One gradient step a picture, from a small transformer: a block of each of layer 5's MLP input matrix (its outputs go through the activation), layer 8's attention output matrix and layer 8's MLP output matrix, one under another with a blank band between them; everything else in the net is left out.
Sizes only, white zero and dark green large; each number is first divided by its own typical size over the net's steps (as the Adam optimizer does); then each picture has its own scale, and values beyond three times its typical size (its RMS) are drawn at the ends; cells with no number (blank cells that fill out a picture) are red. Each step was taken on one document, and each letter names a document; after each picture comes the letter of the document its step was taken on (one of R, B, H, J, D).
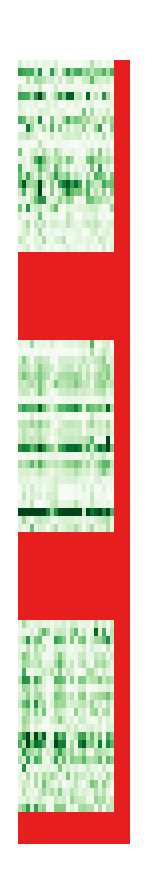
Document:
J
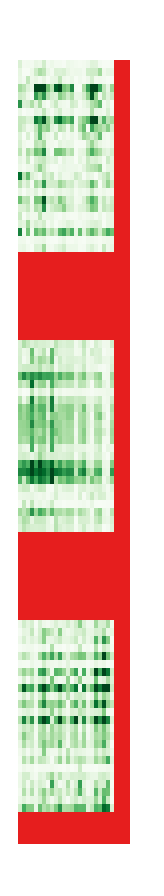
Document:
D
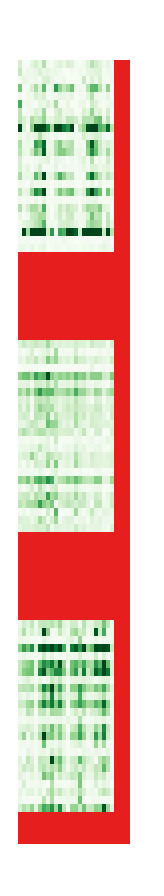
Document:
D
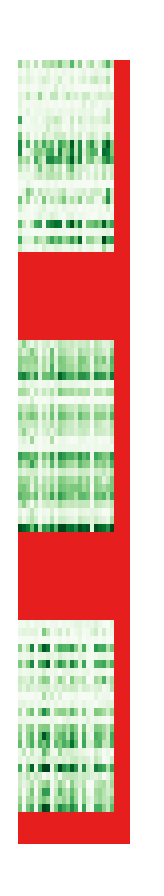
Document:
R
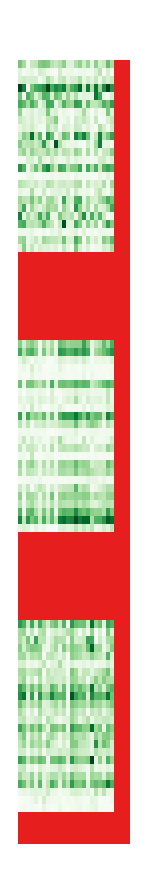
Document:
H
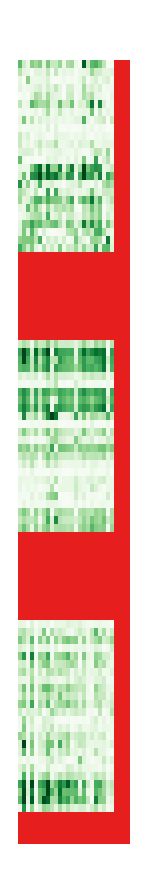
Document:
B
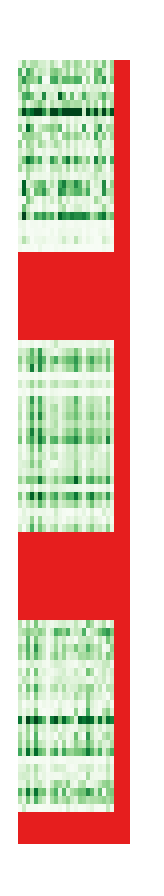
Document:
H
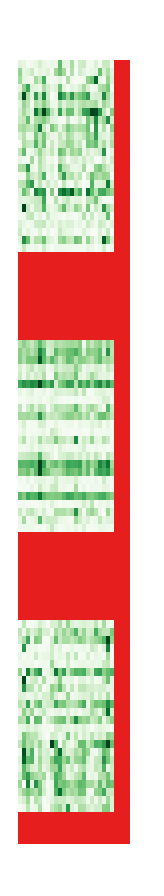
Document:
J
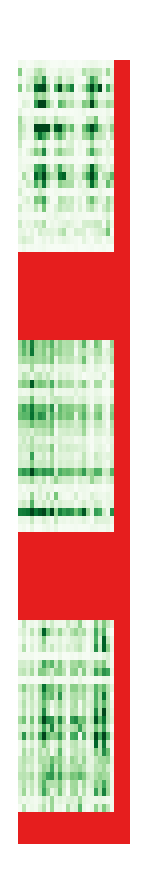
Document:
D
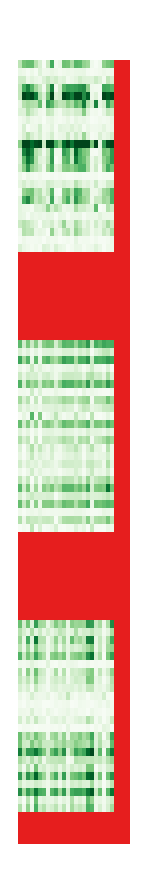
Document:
H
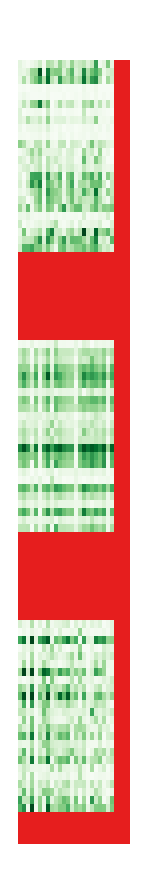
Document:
B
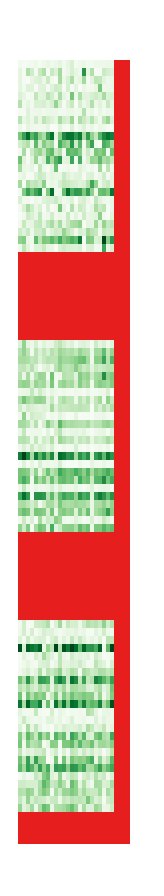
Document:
R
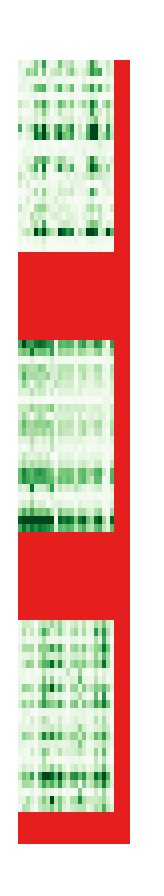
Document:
D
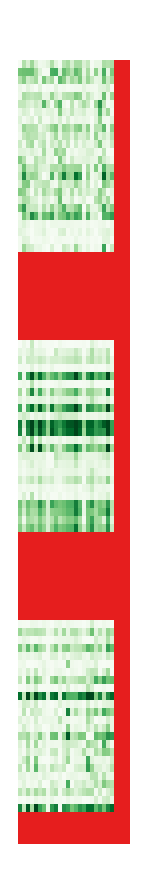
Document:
H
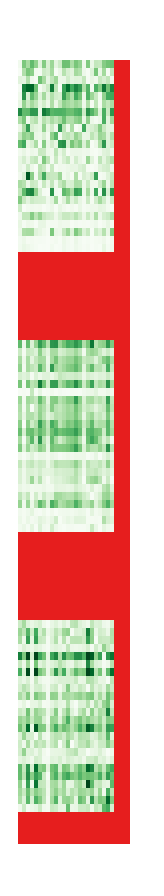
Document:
H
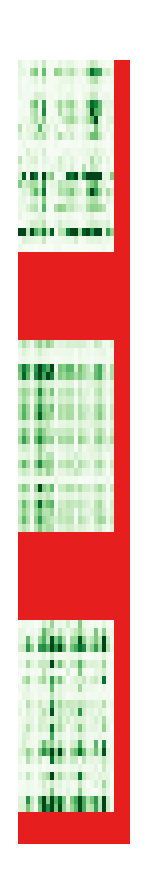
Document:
D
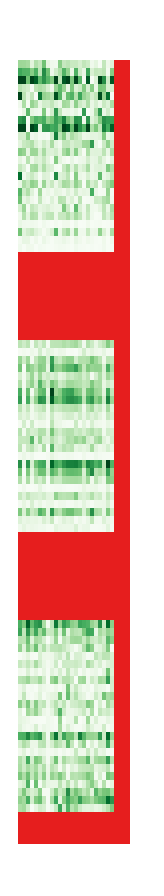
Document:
R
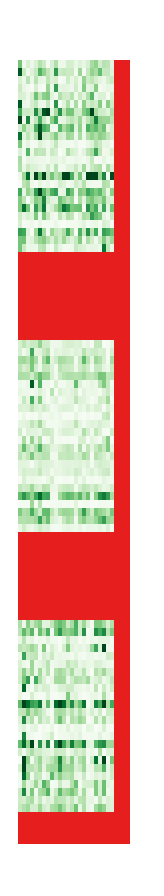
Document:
J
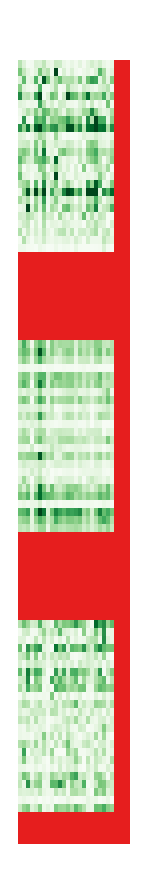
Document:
J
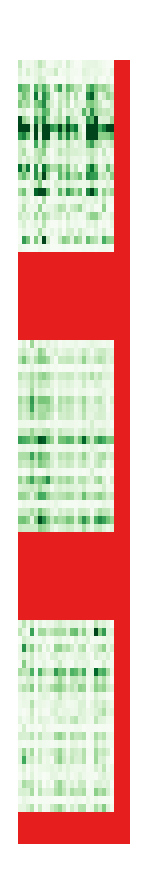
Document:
J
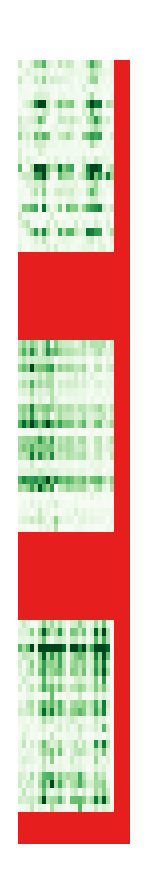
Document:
D
